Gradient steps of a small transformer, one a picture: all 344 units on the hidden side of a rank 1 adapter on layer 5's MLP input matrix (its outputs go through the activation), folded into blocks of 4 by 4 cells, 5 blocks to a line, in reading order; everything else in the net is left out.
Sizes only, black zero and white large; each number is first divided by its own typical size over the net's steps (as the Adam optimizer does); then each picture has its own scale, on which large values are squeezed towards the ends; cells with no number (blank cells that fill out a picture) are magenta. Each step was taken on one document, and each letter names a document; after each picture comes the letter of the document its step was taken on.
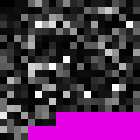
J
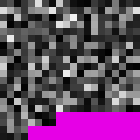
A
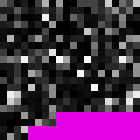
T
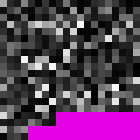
J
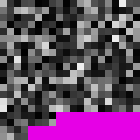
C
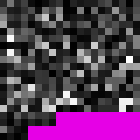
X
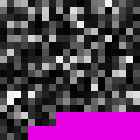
X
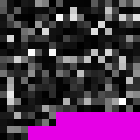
T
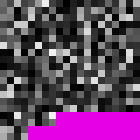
C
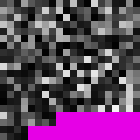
A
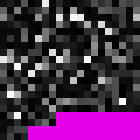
T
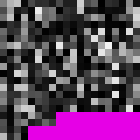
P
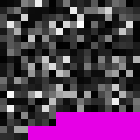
J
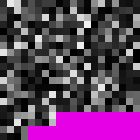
C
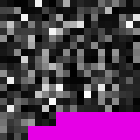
J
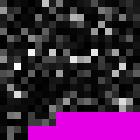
T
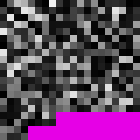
C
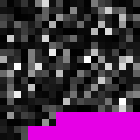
T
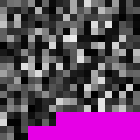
A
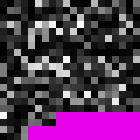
J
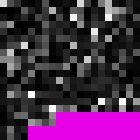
X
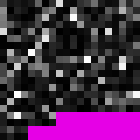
T
